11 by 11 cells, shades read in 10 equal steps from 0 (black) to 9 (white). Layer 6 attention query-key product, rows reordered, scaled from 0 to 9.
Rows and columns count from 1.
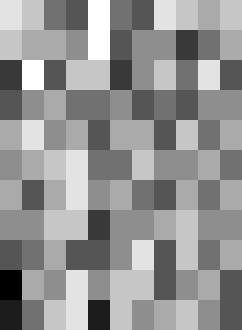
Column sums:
46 63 62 67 52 54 58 53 60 57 54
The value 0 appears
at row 10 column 1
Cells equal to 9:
3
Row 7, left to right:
6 3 6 8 5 6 4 3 6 4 6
